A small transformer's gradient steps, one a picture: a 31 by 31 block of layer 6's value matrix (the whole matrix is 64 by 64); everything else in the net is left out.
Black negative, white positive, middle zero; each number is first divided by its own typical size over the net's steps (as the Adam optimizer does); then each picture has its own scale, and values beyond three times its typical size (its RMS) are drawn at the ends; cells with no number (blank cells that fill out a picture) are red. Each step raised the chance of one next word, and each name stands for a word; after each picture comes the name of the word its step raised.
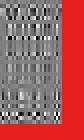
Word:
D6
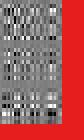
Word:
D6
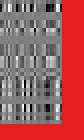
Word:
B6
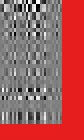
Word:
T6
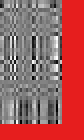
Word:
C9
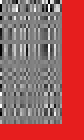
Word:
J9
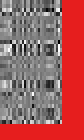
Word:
J9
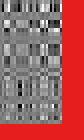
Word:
B6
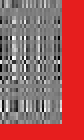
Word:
C9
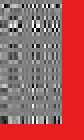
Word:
J9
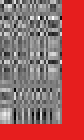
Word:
T6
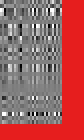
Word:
D6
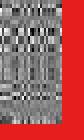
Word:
J9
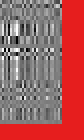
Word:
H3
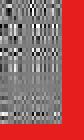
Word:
D6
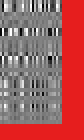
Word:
B6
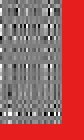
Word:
D6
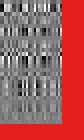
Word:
B6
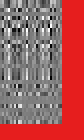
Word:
J9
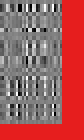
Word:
B6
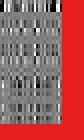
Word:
B6
